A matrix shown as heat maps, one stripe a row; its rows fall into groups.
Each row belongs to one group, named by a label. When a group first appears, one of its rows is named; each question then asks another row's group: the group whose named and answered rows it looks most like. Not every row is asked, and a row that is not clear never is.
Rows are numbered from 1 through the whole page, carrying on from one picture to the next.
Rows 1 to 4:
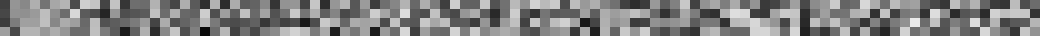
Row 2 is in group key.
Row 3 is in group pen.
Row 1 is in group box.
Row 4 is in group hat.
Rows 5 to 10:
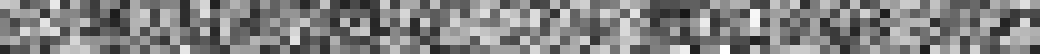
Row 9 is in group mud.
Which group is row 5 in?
key
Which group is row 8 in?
hat
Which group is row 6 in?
hat
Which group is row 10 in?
box
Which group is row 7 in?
hat
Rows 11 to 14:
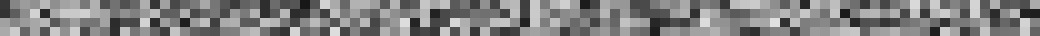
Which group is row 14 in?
mud
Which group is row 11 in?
pen
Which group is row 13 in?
hat
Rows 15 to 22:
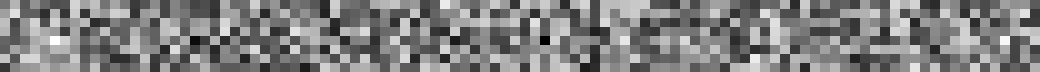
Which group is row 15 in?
mud
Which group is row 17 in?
hat
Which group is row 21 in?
hat
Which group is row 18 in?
hat
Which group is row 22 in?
pen
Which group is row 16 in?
mud
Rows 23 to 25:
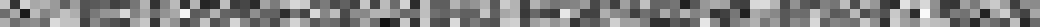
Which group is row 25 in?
hat
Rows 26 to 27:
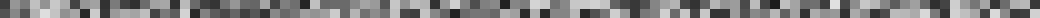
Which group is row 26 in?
box
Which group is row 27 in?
pen
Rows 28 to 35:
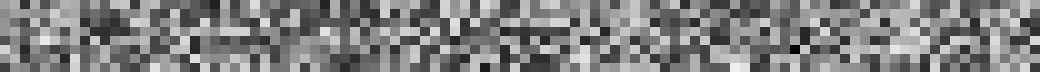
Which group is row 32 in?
pen
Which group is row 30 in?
hat
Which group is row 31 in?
key
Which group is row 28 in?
mud
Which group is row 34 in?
key
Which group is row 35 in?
key
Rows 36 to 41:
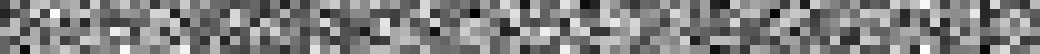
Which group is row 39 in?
mud
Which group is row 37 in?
box
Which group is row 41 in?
pen
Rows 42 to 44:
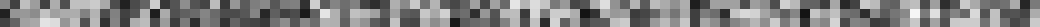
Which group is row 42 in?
box
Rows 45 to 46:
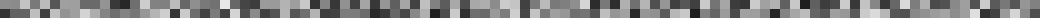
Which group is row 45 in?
hat
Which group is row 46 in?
box
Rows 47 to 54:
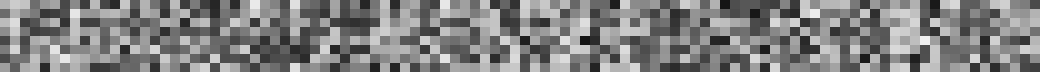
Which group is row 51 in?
pen
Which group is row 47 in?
mud
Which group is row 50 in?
mud
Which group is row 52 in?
key
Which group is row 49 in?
key
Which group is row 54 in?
hat
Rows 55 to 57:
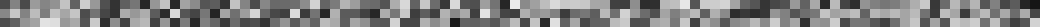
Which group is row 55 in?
box
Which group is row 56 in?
mud
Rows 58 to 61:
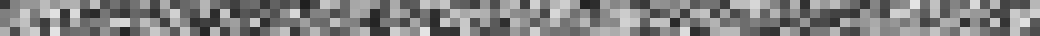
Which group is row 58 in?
pen
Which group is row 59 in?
hat
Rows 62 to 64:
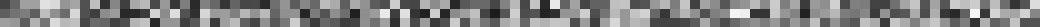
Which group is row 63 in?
key
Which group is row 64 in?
hat
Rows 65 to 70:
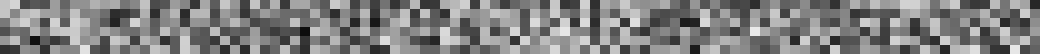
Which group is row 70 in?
box
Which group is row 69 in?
mud
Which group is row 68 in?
pen
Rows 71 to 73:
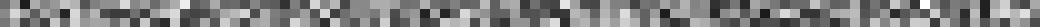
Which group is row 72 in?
key
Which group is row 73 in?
mud
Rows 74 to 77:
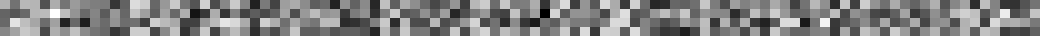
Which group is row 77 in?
hat
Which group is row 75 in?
pen
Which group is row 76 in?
key
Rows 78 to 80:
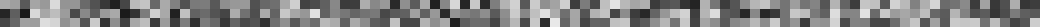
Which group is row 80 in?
pen
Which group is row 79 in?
box
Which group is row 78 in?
hat
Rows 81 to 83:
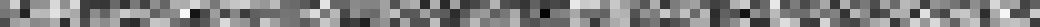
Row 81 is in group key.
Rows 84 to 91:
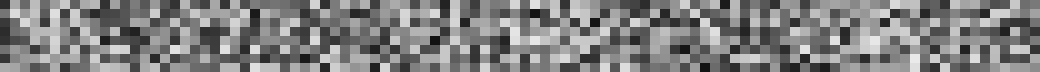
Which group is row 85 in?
key
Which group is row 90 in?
pen
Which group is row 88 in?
box
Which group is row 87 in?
box
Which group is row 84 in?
box
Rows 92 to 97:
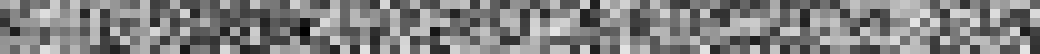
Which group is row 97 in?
hat
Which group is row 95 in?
box
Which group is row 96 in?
mud
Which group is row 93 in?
pen
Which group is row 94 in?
pen
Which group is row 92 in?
mud
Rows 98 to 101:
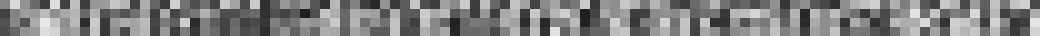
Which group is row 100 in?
pen
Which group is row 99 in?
pen
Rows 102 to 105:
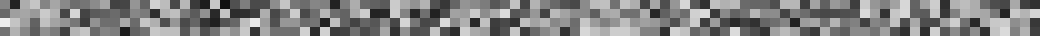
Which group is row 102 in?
box
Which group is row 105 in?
key
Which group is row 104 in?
mud
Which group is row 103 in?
hat
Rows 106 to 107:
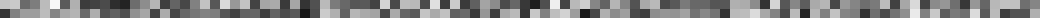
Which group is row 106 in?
key
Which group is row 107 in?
pen
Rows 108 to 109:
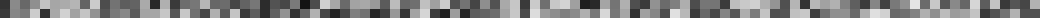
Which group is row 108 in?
pen
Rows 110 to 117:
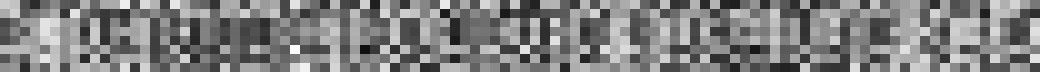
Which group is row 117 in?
mud
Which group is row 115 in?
mud
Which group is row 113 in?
pen
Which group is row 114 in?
pen
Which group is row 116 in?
pen
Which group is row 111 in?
key
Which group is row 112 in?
pen
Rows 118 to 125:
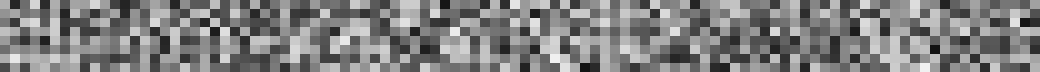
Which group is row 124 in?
hat
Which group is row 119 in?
key
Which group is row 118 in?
box
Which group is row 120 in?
box
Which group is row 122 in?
mud
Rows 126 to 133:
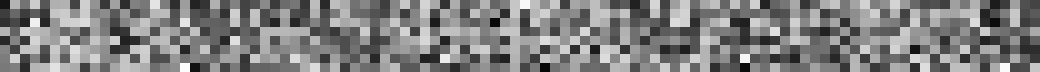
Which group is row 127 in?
box
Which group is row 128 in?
box
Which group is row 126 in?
box
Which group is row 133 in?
pen
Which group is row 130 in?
box
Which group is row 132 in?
mud
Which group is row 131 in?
hat
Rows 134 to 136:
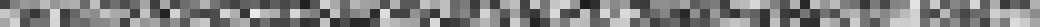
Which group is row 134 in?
pen
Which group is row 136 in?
key
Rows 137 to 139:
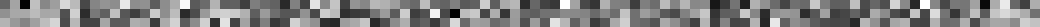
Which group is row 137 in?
pen
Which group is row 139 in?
hat
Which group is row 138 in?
key
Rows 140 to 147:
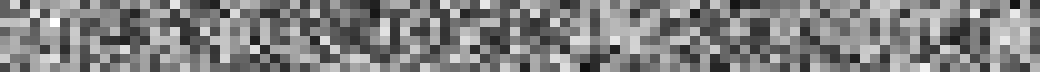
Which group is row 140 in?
mud
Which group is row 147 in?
pen
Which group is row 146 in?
hat
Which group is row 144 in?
key
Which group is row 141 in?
box
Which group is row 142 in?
key
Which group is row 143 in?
key
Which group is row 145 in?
mud
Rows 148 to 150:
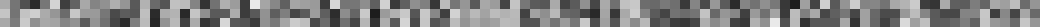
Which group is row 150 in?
hat
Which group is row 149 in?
hat
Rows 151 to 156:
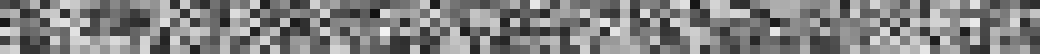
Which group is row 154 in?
key
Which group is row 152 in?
key
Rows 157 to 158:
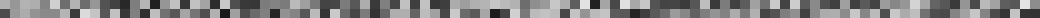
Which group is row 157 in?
hat
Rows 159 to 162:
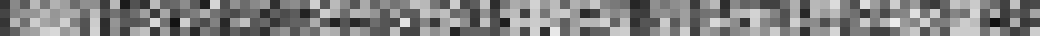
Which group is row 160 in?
pen
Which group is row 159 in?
box
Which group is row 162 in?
pen
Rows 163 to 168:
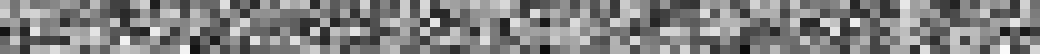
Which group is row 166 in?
box
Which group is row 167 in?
mud
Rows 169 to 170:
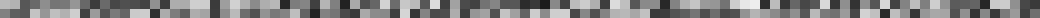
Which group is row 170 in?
hat
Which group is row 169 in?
key
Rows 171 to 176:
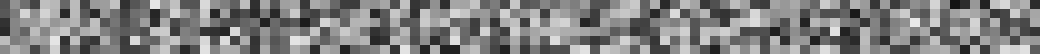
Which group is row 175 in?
hat
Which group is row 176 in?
key
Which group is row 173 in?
pen
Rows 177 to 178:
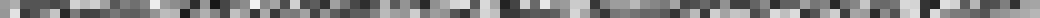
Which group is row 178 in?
key
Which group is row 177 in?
mud
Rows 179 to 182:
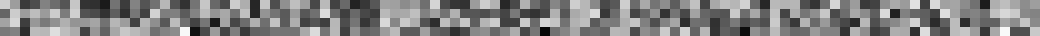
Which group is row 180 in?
key
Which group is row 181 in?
mud
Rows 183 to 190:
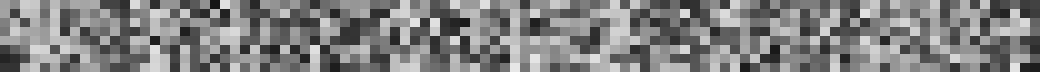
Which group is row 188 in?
box
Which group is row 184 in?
box
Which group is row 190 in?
box
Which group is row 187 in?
hat
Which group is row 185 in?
key
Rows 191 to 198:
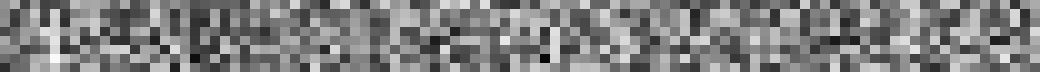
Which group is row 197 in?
pen
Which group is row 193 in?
box
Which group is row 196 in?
mud
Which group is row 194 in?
pen
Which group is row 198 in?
box
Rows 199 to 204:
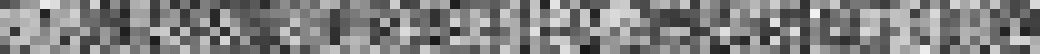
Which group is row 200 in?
hat
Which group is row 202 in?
box
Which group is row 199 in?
pen
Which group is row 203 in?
hat
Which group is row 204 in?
pen
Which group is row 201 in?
hat
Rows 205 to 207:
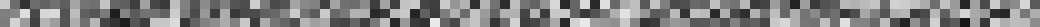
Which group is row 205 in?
mud
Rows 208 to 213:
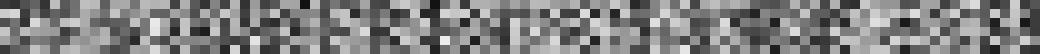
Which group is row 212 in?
mud
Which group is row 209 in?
mud
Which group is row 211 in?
box
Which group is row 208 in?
box
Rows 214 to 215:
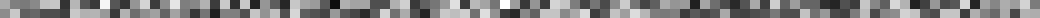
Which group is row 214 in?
hat
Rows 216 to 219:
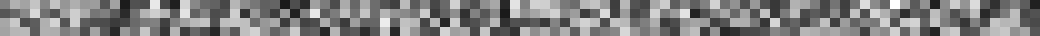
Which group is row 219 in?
mud
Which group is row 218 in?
key
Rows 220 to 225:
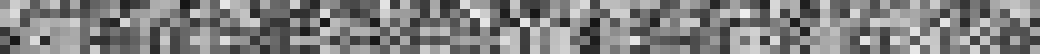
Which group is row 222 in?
mud
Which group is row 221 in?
key
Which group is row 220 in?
key
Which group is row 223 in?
pen
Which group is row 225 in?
pen
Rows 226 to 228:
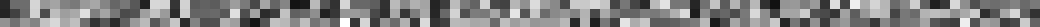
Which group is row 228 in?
hat
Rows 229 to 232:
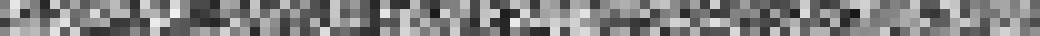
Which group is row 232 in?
key
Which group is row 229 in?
mud
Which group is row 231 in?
box
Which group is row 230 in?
mud
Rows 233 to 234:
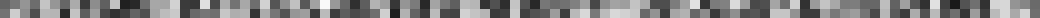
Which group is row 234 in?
key
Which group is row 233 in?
key
